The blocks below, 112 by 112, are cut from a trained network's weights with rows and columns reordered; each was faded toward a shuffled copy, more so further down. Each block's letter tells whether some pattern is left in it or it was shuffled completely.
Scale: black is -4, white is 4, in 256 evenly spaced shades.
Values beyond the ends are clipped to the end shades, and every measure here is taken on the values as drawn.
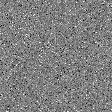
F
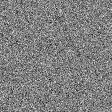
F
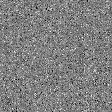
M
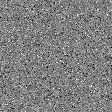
F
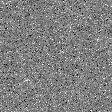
F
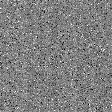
M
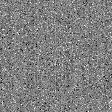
M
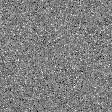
F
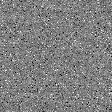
M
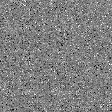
M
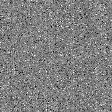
M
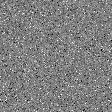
F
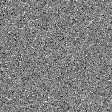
F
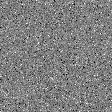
F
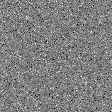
F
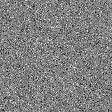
M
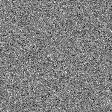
F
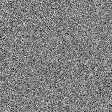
M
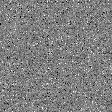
M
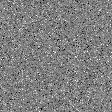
F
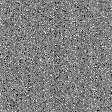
M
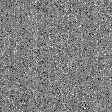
M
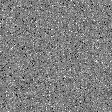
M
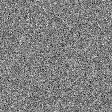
F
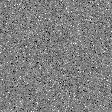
F
